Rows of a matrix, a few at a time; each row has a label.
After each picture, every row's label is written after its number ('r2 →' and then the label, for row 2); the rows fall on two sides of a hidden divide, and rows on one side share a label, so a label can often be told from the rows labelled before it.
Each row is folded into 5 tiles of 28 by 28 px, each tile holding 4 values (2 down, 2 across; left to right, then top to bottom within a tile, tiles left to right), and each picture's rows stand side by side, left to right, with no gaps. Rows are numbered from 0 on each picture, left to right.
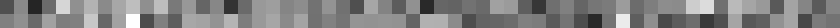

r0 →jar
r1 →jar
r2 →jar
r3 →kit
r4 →jar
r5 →jar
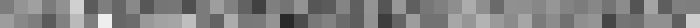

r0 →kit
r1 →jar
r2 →jar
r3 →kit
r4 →jar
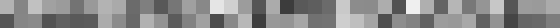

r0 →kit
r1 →kit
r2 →jar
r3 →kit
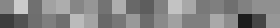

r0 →jar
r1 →jar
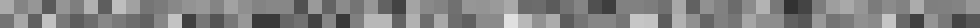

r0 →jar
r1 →kit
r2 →jar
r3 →jar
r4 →jar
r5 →jar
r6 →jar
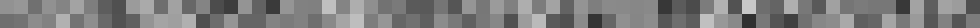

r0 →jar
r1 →jar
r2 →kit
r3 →kit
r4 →jar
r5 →kit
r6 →kit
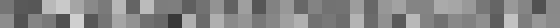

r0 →kit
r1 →jar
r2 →kit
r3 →jar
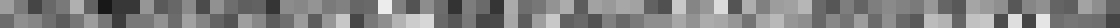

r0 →jar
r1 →kit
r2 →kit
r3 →jar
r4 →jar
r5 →kit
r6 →jar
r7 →kit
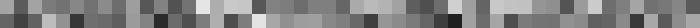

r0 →jar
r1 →kit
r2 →kit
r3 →kit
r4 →jar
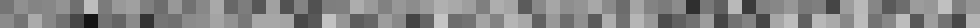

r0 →kit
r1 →jar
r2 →kit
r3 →jar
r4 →jar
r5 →jar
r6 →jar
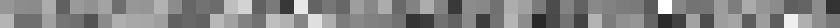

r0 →kit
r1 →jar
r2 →kit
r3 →jar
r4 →kit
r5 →jar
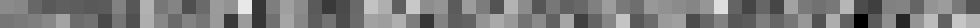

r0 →jar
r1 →kit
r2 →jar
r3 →jar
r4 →kit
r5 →jar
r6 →jar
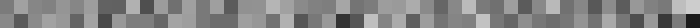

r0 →jar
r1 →kit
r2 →jar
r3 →kit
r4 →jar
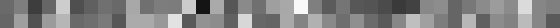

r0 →jar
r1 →kit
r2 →jar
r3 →kit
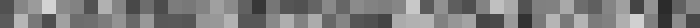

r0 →kit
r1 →jar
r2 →kit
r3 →jar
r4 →jar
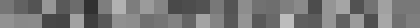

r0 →kit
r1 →kit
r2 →kit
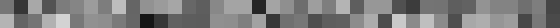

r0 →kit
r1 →jar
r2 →jar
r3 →jar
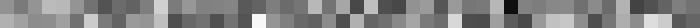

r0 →jar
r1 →jar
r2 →jar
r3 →kit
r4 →jar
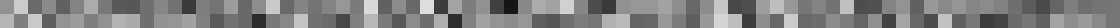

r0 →kit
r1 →jar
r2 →jar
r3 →jar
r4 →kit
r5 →jar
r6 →kit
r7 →jar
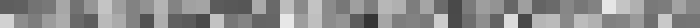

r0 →kit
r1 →jar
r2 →kit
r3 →jar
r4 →kit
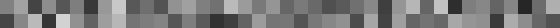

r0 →kit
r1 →kit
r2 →jar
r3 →jar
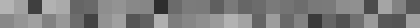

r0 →kit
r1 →jar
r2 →jar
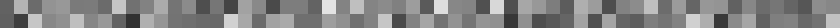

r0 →kit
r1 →jar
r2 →kit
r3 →kit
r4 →jar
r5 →jar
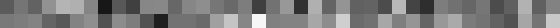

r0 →jar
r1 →jar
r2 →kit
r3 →kit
